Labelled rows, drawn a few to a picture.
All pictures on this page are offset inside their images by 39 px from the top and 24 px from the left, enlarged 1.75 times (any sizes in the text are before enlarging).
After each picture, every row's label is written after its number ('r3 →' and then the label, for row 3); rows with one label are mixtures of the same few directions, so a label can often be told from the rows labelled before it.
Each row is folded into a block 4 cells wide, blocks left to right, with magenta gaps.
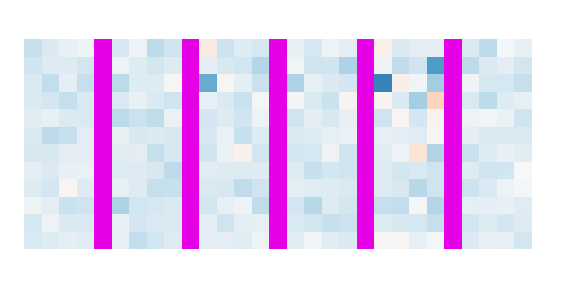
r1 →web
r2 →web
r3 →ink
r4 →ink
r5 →ink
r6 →web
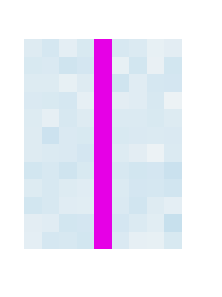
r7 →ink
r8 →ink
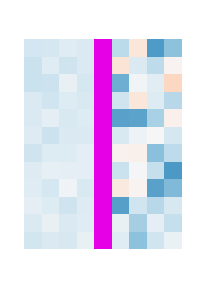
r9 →web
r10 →web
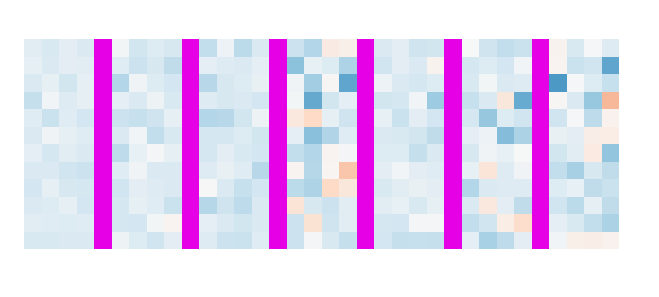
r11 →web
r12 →ink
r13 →web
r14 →web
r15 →ink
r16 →ink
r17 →ink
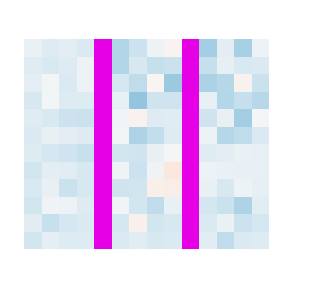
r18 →web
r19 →web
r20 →web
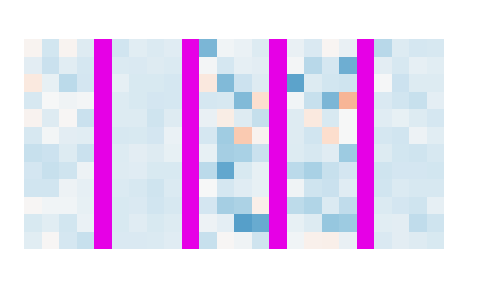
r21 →web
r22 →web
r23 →ink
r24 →ink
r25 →ink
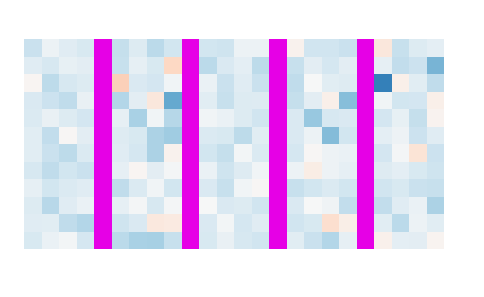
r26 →ink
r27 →ink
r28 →web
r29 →ink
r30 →ink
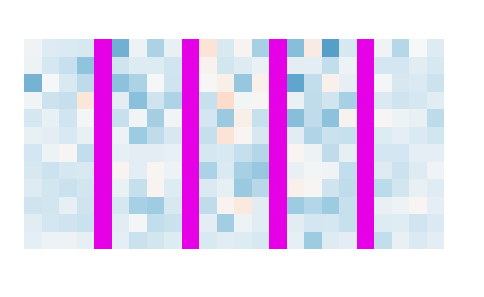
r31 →ink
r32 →web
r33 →web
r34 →web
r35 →web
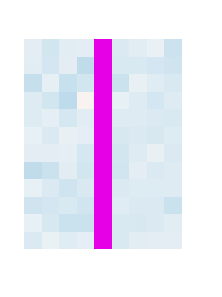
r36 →ink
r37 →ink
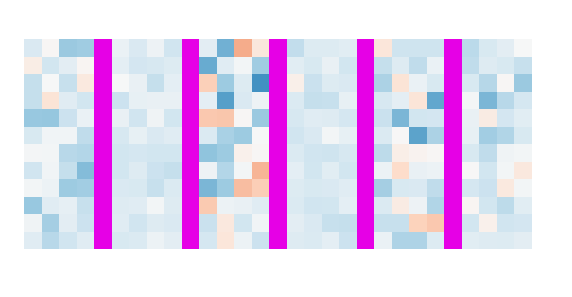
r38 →web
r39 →web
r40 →web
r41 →ink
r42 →ink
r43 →web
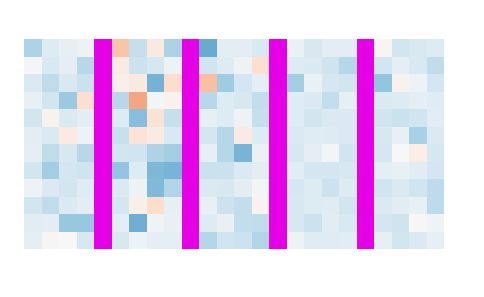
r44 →ink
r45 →web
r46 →ink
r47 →ink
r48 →ink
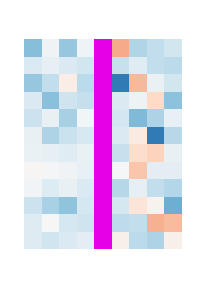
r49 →web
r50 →ink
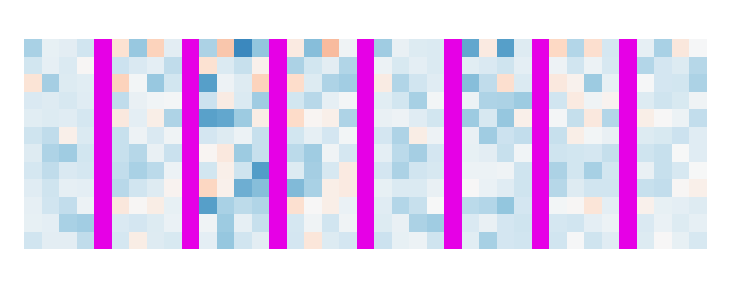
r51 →ink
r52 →web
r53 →web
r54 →web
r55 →ink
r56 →web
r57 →web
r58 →web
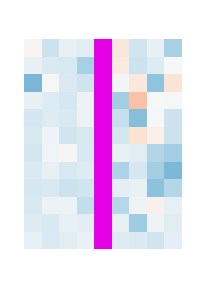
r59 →ink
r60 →web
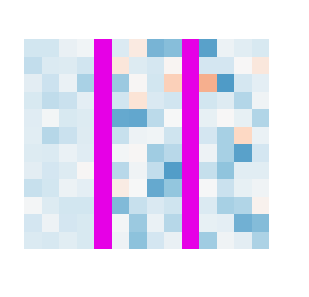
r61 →web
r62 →web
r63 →ink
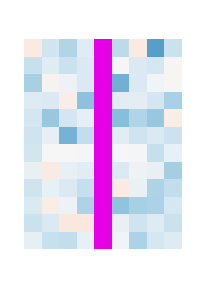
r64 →ink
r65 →web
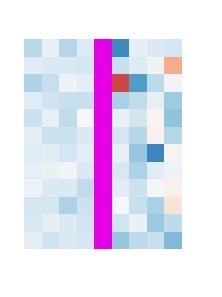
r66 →web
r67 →ink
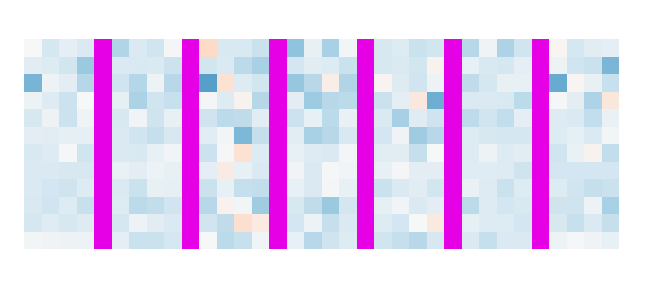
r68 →ink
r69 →web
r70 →ink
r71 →web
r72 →ink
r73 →web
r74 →ink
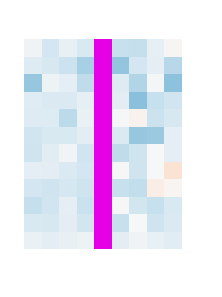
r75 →ink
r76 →web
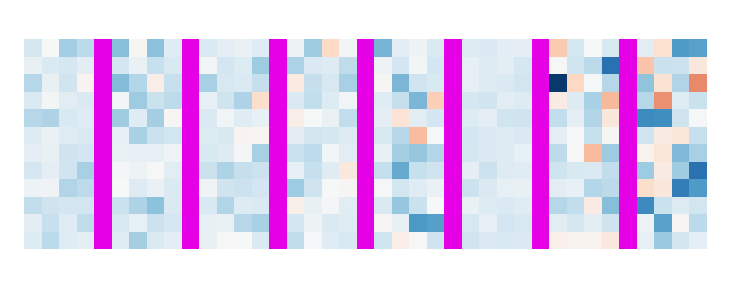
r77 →web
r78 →web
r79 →ink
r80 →web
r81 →ink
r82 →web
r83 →ink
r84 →web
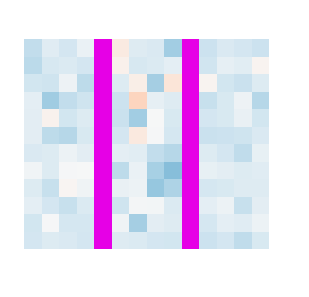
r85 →web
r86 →web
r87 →ink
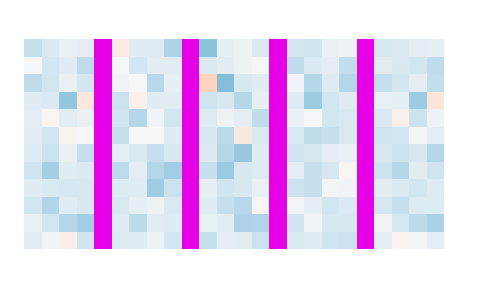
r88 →ink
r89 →web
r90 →ink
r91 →web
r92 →ink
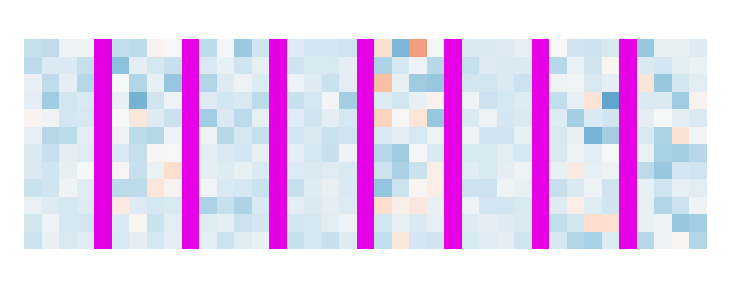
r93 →web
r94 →web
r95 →web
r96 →ink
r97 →web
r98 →web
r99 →ink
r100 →ink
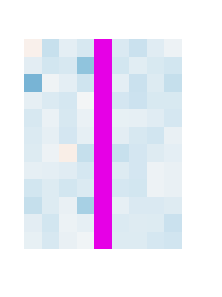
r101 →ink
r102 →web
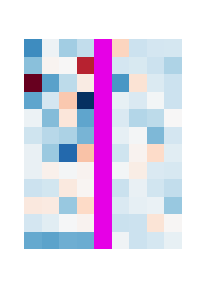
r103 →ink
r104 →ink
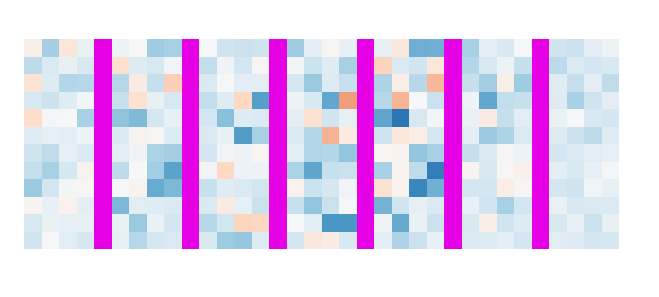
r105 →web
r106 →web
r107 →ink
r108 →ink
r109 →web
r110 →web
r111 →web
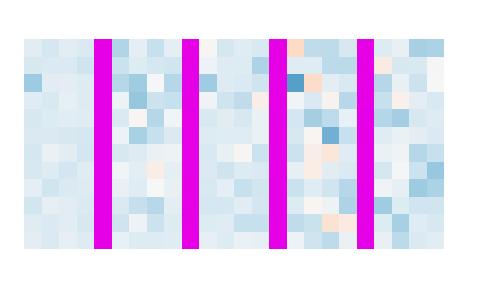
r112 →ink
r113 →web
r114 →ink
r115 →ink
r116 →web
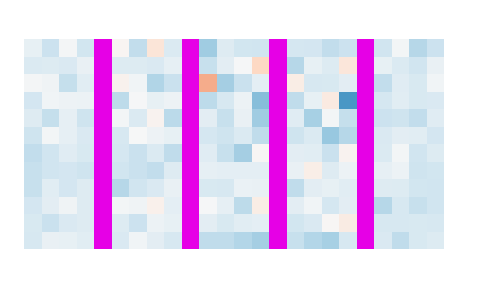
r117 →web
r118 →web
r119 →ink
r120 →ink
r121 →web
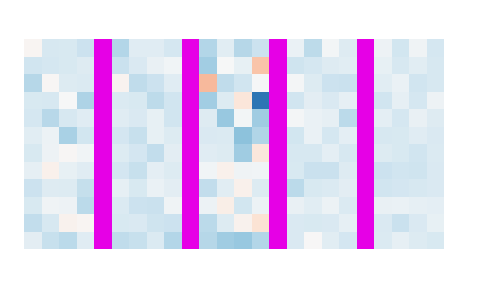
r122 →ink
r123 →ink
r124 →ink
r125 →web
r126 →web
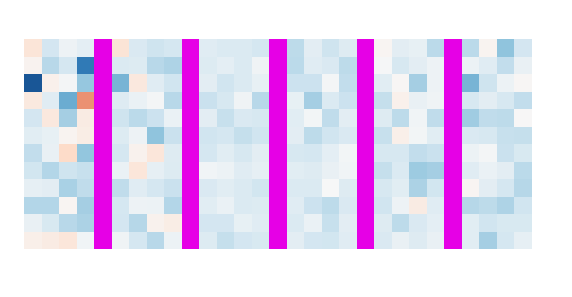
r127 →ink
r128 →ink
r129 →ink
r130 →web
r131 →web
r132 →web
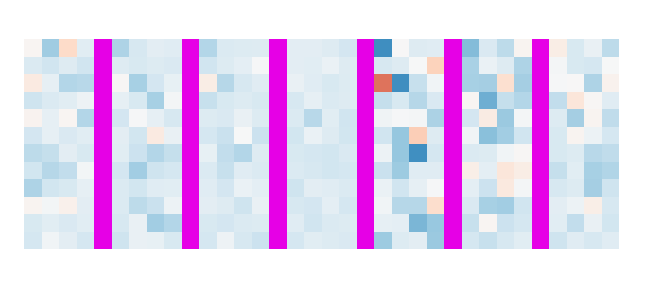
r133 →web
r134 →ink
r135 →ink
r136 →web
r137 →ink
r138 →web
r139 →web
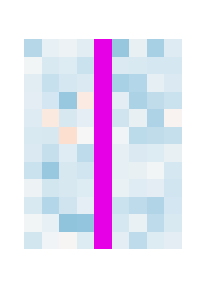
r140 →ink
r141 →web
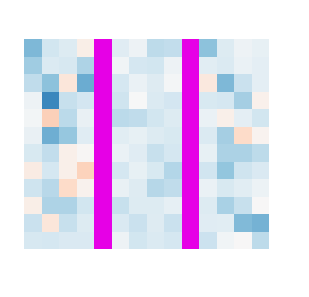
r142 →web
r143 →web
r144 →ink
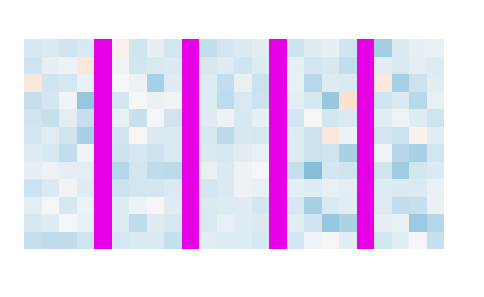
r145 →ink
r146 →web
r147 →web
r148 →ink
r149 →ink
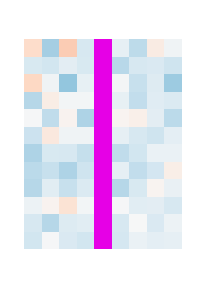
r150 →web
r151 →web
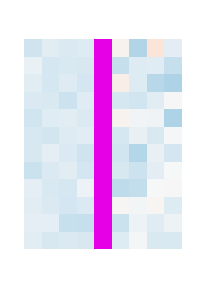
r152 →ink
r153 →web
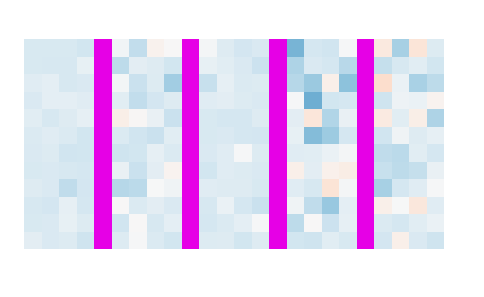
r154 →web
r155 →web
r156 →ink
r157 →web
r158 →web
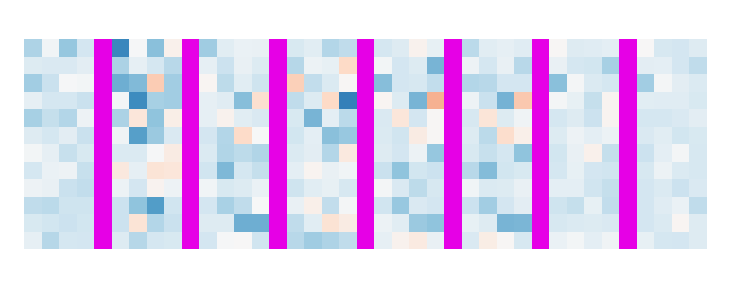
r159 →web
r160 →web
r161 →ink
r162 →ink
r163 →ink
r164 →ink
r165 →ink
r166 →ink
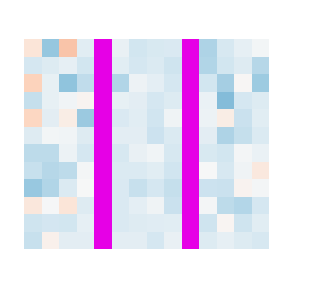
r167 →web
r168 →ink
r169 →web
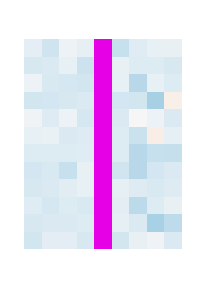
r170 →web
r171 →ink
